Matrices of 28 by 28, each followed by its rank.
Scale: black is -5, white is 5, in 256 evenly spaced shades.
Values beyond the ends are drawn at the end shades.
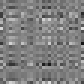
two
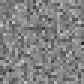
full rank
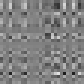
two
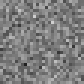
full rank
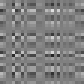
one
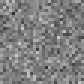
full rank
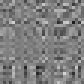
three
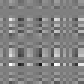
one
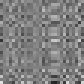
two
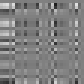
one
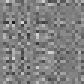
three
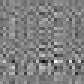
three
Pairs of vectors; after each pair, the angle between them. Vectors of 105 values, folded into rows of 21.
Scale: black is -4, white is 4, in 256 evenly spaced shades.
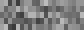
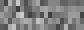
nearly opposite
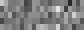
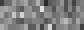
orthogonal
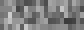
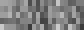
orthogonal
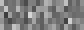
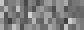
nearly parallel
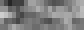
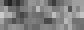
nearly parallel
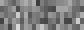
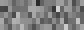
partly aligned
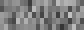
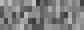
orthogonal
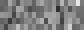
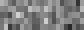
partly opposed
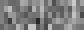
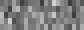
partly opposed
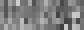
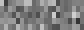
partly aligned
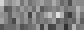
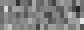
partly opposed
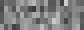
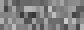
partly opposed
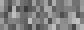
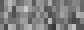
nearly opposite
